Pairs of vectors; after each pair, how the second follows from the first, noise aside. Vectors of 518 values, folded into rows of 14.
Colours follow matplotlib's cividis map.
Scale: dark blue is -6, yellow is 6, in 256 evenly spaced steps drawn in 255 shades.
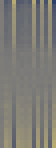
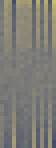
negated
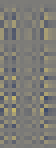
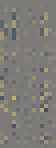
partly zeroed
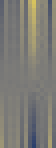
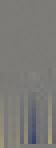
partly zeroed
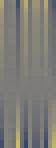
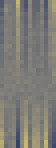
negated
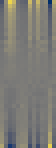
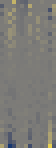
partly zeroed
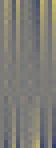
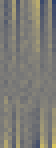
negated
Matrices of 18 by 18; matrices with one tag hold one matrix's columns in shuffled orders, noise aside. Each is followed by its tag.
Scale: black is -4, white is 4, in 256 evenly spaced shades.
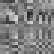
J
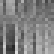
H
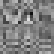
J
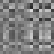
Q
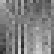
H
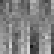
H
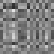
Q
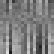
H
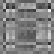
Q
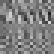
J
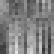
H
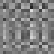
Q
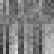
H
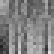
H
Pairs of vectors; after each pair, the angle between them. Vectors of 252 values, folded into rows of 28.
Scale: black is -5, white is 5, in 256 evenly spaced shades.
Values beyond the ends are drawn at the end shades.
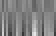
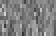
partly aligned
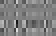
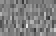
partly opposed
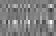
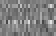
nearly parallel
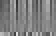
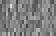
partly aligned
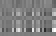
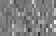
partly aligned
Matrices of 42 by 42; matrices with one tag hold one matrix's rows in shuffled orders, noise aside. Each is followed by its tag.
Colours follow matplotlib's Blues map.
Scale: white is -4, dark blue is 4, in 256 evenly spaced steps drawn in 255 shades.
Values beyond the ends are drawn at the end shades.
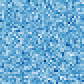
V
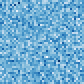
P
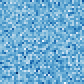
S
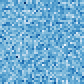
S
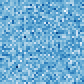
S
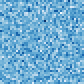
V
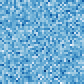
V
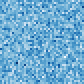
S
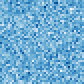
V
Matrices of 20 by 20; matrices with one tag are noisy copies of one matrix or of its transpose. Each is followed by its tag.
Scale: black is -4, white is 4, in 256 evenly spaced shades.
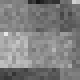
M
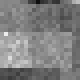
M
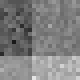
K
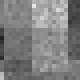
M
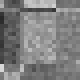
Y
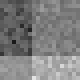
K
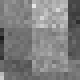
M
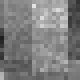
M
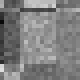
Y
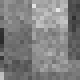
M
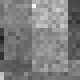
M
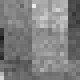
M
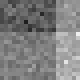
K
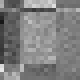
Y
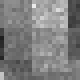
M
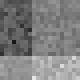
K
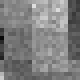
M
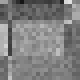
Y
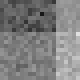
K
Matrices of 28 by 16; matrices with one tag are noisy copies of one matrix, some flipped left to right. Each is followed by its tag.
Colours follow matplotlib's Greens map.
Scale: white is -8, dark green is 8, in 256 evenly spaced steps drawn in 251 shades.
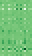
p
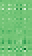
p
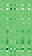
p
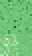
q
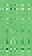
p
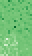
q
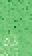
q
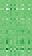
p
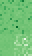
q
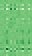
p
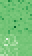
q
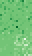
q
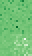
q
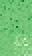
q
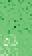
q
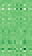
p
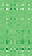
p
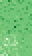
q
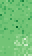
q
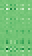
p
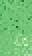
q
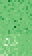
q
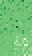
q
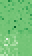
q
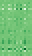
p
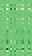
p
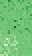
q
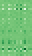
p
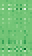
p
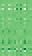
p
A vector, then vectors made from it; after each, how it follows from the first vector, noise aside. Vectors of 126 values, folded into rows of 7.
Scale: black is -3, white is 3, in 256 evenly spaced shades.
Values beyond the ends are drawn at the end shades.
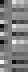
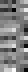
reversed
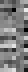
reversed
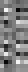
wrapped around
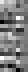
wrapped around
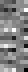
reversed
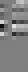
partly zeroed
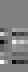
partly zeroed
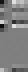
partly zeroed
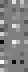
partly zeroed
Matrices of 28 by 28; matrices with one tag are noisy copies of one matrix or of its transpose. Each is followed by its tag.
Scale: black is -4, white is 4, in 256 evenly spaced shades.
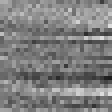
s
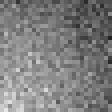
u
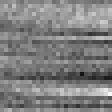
s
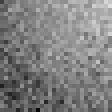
u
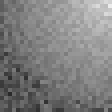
u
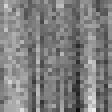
s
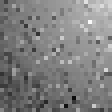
u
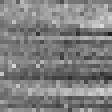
s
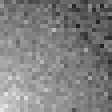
u
